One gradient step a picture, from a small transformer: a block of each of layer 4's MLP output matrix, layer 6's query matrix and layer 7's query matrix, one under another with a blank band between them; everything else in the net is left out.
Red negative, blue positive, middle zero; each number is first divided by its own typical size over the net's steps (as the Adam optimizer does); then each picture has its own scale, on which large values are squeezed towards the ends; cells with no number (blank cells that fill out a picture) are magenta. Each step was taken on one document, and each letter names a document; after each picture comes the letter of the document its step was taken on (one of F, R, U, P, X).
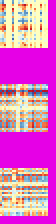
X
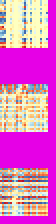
X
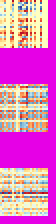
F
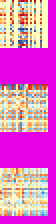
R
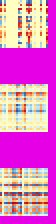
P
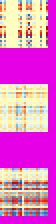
P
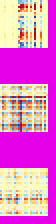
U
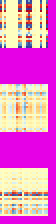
P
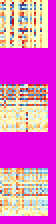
R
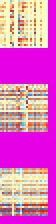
R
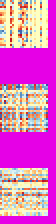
F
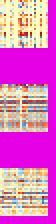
F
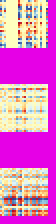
P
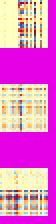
U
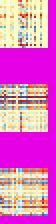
F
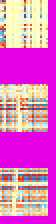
X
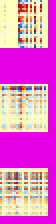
U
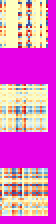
P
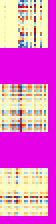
U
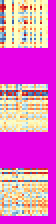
X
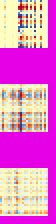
U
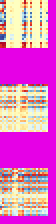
X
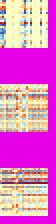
X
